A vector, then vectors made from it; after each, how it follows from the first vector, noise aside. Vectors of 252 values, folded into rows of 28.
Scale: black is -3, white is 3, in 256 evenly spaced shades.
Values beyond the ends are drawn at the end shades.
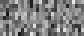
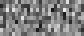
wrapped around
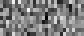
wrapped around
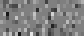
partly zeroed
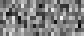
wrapped around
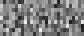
wrapped around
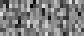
wrapped around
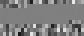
partly zeroed
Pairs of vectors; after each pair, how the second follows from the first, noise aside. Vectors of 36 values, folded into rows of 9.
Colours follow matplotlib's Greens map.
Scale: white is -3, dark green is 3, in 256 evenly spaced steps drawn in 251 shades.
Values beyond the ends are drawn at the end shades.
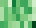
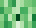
wrapped around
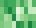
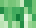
wrapped around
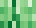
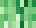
reversed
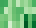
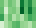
wrapped around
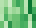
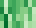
reversed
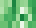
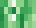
reversed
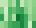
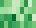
shuffled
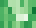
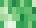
wrapped around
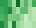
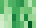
wrapped around
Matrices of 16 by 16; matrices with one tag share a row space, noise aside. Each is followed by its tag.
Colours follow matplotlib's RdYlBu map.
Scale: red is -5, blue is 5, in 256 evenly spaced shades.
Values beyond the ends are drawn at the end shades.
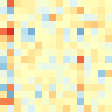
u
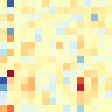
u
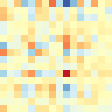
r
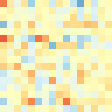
r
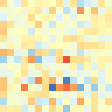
r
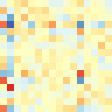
u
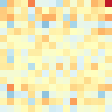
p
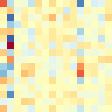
u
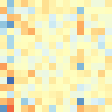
u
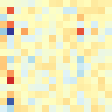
u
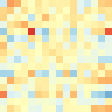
p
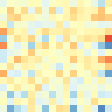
p
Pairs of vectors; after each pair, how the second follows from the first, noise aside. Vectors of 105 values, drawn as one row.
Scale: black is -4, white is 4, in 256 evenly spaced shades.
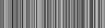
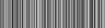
copied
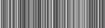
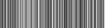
reversed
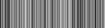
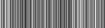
negated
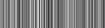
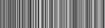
sign-scrambled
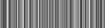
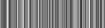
copied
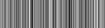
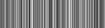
negated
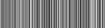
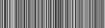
reversed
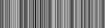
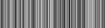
reversed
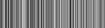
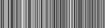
sign-scrambled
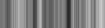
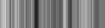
reversed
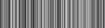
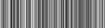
negated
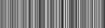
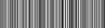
copied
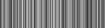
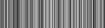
reversed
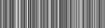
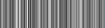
copied
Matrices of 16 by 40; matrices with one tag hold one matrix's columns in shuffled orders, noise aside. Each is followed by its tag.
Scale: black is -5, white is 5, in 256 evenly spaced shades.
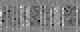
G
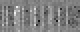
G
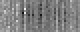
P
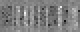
G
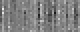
P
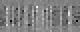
G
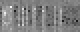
G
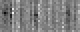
P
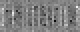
G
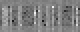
G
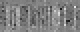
G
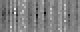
P
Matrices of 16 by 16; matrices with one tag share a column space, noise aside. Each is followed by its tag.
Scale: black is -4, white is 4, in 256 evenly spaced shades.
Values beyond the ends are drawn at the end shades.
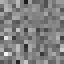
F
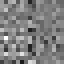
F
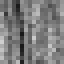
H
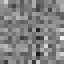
F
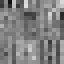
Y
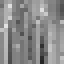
H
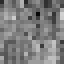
Y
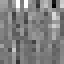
Y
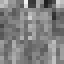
Y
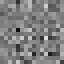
F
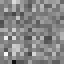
F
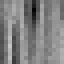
H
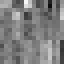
Y
